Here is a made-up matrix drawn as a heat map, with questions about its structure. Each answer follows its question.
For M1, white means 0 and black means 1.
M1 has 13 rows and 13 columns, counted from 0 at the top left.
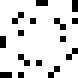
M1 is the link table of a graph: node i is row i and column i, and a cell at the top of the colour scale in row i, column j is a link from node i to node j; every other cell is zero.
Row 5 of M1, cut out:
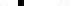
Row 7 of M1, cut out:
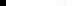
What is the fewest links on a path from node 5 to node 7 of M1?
4
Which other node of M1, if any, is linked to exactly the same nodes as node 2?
node 5
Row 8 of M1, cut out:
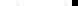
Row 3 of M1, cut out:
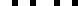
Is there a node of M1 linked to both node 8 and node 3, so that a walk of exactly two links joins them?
yes
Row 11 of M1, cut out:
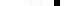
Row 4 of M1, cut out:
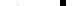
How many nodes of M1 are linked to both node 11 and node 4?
0
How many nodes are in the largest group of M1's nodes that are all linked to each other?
2
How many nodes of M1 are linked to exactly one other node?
7
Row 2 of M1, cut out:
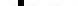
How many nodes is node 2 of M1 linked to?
1
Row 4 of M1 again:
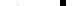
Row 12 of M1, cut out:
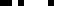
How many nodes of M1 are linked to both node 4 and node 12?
0
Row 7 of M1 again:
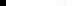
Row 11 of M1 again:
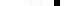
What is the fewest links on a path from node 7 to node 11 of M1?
5
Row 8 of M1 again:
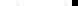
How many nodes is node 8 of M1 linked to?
1
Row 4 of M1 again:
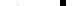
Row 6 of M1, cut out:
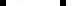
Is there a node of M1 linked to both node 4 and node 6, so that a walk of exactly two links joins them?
yes
